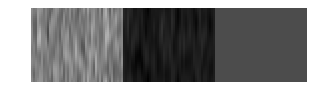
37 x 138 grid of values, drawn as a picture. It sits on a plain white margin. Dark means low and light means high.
The table splits into one row of 3 panels. Panel 1,1: middling, streaked downward. Panel 1,2: very low, streaked downward, faint in contrast. Panel 1,3: low, flat.
